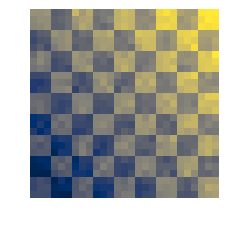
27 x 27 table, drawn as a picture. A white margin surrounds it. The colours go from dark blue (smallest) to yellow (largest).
The bottom left is the ninth with the lowest average. The top right is the ninth with the highest average. The field climbs toward the top right. A checkerboard runs through the table. There are no lone odd cells.
